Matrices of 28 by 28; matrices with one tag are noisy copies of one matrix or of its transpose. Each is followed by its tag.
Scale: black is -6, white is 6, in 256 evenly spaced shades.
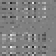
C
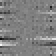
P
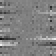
P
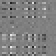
C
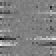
P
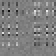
C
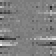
P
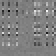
C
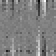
P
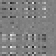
C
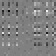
C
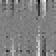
P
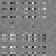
C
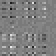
C
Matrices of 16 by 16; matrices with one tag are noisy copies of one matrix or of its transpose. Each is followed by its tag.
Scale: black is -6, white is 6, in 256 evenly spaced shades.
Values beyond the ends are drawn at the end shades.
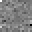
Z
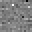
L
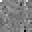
Z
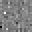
L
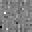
L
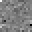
Z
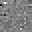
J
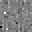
L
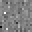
L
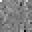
Z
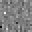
L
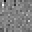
J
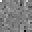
Z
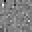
J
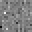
L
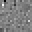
J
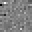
J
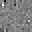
J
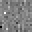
L
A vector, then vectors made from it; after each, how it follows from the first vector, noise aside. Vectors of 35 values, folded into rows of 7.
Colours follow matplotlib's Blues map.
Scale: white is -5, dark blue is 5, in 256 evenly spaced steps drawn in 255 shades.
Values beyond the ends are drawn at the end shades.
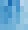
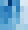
scaled up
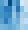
scaled up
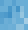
partly zeroed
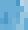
partly zeroed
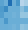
partly zeroed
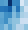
scaled up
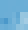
partly zeroed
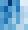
scaled up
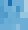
partly zeroed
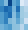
scaled up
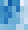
scaled up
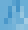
partly zeroed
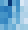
scaled up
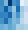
scaled up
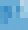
partly zeroed
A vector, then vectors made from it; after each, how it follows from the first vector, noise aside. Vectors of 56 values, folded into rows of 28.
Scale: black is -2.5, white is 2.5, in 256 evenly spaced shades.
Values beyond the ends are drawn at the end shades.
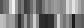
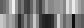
copied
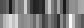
reversed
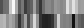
copied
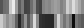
copied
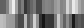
copied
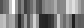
copied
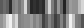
reversed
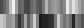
copied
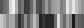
copied
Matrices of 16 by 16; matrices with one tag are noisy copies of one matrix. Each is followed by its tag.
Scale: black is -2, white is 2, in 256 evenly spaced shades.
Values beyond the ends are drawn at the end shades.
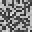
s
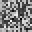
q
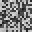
q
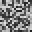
s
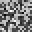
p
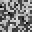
p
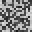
s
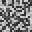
s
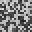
p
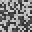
p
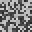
p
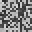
q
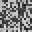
q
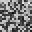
p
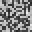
s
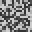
s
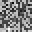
q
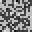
s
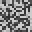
s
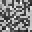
s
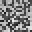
s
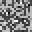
s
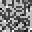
s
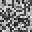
s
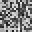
q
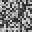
q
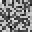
s
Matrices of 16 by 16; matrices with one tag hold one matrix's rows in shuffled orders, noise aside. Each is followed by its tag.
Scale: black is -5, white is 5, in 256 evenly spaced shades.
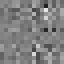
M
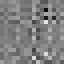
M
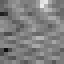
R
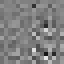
M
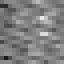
R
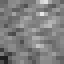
R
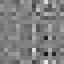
M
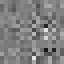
M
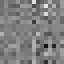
M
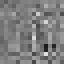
M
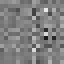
M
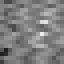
R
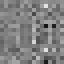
M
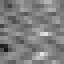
R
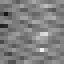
R
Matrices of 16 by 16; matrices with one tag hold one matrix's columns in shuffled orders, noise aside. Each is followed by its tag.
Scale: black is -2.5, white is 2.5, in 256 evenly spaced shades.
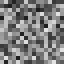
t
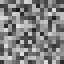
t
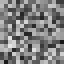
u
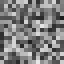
u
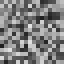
u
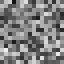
u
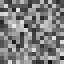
t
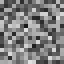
t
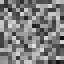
t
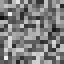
u
